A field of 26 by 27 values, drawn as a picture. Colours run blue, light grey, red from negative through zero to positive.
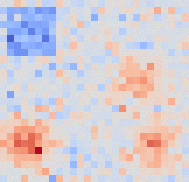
Ninth with the lowest average: top left. Odd patch: lower, in the top left. Ninth with the highest average: bottom left. Bumps: three.
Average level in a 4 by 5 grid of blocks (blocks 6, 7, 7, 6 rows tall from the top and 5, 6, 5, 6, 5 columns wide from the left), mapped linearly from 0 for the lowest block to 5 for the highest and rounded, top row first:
01333
22343
43344
53344
